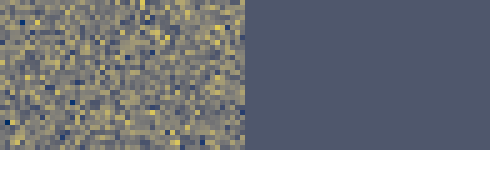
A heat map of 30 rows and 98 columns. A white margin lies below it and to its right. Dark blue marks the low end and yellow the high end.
The table splits into one row of 2 panels. Panel 1,1: middling, fine-grained, strong in contrast. Panel 1,2: low, flat.
